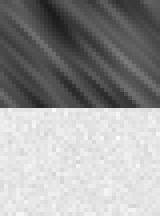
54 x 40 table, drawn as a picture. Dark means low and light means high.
It is made of 2 by 1 panels. Panel 1,1: low, slanting down to the right. Panel 2,1: very high, fine-grained, faint in contrast.
